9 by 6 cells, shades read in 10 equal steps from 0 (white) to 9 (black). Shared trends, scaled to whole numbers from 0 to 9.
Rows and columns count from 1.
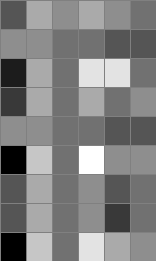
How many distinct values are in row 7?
4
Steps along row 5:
same up same up same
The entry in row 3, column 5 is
1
